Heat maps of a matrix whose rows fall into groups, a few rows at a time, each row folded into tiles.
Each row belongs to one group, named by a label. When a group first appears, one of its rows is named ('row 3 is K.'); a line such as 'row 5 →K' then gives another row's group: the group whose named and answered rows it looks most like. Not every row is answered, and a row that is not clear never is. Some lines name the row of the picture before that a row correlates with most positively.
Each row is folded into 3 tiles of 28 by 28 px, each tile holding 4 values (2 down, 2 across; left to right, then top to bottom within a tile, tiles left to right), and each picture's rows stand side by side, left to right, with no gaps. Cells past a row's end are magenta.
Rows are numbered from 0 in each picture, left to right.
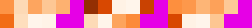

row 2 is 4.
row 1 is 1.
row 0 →4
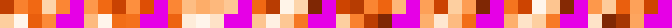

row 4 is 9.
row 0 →1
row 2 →4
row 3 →1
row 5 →1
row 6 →1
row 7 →9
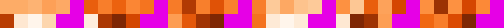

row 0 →4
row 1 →9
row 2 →9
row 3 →4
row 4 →9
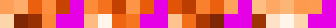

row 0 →9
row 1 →1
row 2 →9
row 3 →4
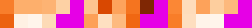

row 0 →4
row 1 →1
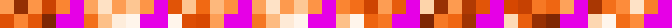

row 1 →4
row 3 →4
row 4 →1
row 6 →9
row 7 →1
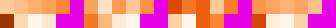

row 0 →4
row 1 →4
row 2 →1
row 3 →4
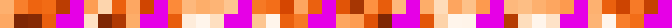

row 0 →9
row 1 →9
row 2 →4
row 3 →1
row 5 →4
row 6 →4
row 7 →1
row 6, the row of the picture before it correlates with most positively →0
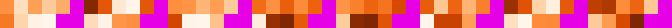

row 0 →4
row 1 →1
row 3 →9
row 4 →9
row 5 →9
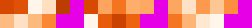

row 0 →1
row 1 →9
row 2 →4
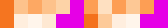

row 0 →4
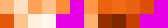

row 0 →4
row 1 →9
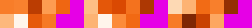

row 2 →9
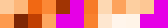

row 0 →9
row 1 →4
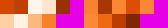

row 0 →1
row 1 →9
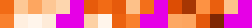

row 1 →1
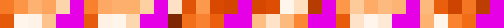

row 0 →4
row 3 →1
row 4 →4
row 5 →1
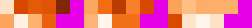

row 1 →1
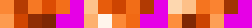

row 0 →9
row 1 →1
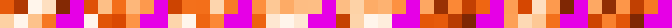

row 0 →1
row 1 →9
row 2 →1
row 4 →4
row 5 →9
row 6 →1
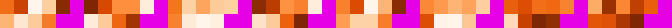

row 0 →1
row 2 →4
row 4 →1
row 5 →4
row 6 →9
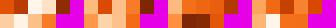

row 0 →1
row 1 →1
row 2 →9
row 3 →1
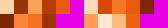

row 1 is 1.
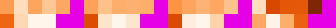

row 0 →4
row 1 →4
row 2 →4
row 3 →1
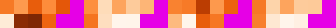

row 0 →9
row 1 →4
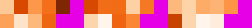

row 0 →1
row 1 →1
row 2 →4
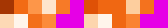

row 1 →1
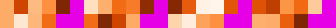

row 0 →1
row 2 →1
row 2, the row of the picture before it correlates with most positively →0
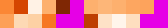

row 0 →1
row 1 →4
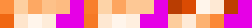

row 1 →4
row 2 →1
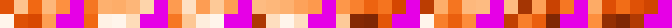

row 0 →9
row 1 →4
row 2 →4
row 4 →9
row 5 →9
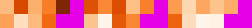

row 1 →1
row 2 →4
